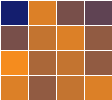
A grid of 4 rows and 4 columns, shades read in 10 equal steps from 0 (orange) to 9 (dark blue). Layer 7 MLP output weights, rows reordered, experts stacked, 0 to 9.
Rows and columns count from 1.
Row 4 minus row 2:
-4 2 1 -3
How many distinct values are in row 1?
4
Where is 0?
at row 3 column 1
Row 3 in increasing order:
0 2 3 4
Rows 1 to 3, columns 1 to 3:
9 1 5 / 5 2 1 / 0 3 2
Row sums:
21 12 9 8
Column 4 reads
6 4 4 1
